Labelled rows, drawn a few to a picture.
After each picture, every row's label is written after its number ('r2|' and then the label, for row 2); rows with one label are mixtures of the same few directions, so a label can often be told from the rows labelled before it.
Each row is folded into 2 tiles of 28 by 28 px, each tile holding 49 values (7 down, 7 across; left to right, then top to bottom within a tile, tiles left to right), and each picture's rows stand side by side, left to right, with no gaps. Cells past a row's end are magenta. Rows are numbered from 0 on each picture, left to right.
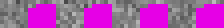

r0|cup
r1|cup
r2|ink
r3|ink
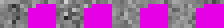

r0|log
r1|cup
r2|cup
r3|ink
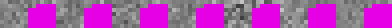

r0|cup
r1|ink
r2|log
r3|ink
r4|log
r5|ink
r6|cup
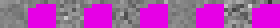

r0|log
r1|cup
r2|cup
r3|cup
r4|log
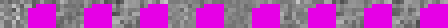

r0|log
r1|ink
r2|ink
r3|log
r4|ink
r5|cup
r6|ink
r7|ink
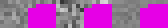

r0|cup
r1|ink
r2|log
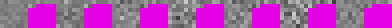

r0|cup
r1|cup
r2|cup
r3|cup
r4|cup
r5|cup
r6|cup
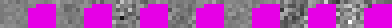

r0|cup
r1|log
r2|cup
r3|ink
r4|cup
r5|ink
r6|log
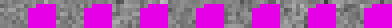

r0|log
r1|cup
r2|ink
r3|ink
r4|cup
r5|ink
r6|log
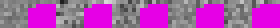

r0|cup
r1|ink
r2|log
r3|log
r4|log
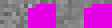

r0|cup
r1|ink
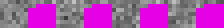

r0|cup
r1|cup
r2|ink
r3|ink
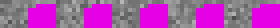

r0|ink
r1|log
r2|cup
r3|ink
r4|cup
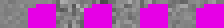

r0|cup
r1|ink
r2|log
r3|log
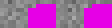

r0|cup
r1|log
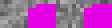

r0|ink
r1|ink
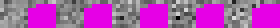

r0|ink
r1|cup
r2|cup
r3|cup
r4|cup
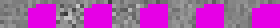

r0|cup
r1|cup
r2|log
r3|ink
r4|ink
